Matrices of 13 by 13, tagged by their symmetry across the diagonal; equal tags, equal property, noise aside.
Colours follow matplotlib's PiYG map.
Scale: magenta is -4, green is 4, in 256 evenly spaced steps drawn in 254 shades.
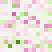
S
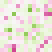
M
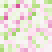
M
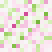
M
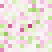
S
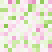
S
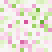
S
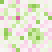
M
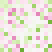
M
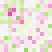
M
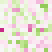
S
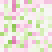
S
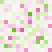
M
